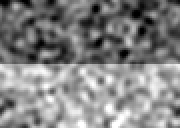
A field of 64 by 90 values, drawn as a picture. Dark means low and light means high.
Overall the values sit about 50% of the way up the scale. The bottom middle is the ninth with the highest average. A horizontal seam about 50% of the way down splits the table, and the bottom part is higher. The texture is blotchy. No lone cell stands out from its neighbours.
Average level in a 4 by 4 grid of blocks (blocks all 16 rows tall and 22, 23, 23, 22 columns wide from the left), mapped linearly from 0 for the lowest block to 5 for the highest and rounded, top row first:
1 1 1 0 | 0 1 1 1 | 5 4 4 5 | 3 5 5 4
